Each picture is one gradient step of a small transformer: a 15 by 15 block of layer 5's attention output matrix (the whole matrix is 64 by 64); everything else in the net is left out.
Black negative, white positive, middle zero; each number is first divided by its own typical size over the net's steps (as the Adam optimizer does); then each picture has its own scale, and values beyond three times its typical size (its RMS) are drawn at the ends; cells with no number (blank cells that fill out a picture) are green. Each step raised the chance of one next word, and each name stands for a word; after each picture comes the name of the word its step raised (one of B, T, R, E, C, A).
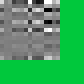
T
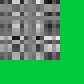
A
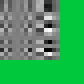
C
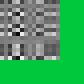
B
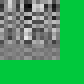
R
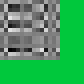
C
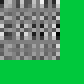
B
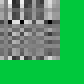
T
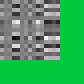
T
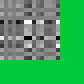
T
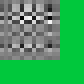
R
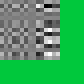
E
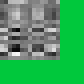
A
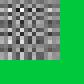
E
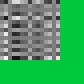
B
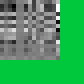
R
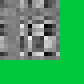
A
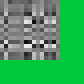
A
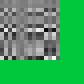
B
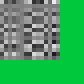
A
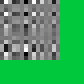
A
